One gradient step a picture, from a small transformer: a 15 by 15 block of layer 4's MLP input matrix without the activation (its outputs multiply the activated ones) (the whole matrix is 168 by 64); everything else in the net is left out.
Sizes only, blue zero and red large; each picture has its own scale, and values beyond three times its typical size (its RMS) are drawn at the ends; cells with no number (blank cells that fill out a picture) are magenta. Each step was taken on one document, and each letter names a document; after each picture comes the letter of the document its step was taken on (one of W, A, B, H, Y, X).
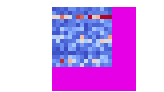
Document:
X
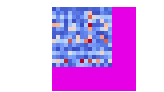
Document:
X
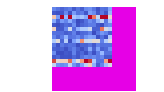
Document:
X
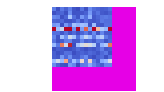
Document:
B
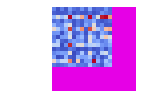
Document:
B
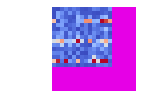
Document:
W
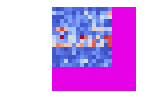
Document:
B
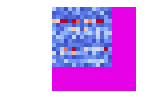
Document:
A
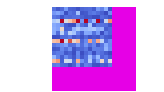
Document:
W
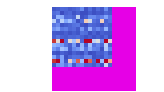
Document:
W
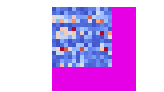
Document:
A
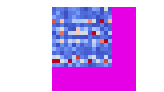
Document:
W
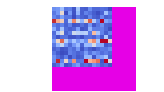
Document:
W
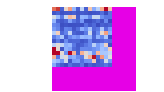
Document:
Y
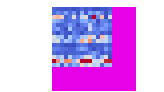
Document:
X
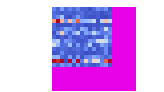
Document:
W
